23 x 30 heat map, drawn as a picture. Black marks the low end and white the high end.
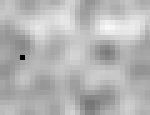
A single lone cell is far lower than the cells round it. The ninth with the highest average is the top right. On average the colour sits 70% of the way up the scale. The distribution is heavy-tailed on both sides.
